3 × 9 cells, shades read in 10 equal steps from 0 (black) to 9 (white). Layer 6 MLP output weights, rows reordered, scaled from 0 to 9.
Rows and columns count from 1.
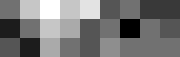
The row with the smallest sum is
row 2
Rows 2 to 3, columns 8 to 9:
4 3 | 4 4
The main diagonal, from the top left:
4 4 6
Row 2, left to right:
1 4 7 6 3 4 0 4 3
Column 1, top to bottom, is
4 1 3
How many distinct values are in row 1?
6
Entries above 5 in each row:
4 2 1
